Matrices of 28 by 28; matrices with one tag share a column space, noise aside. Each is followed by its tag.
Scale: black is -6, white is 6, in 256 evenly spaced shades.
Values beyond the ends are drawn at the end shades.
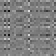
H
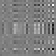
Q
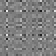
H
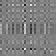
Q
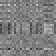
Q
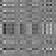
Q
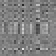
Q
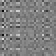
H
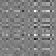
H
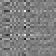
H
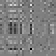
Q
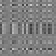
Q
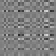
H
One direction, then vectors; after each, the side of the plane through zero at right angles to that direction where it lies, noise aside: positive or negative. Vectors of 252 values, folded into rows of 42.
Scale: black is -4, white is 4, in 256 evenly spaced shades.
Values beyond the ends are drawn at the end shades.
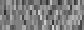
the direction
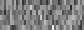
positive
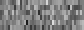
negative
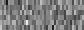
negative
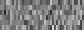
positive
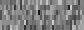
negative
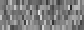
positive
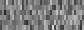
positive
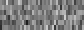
positive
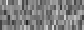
positive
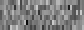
negative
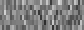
negative
